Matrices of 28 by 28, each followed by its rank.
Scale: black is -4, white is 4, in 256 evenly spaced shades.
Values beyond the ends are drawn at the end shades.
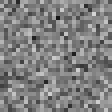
full rank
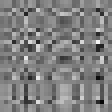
two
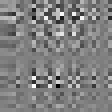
two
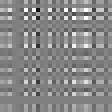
one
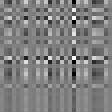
one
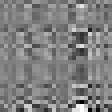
two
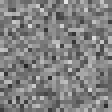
full rank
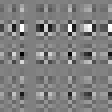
one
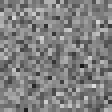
full rank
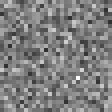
full rank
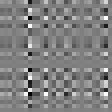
one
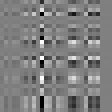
one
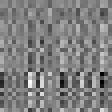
two
